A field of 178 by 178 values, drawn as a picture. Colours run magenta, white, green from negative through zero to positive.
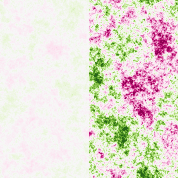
Mirror symmetry: none. Stripes: none. Seam: vertical, 50% of the way across, the left part calmer. Histogram: heavy tails on both sides.
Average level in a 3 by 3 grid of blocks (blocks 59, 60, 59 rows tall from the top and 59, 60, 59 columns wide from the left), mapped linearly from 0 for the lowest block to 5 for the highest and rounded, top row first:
332
350
345
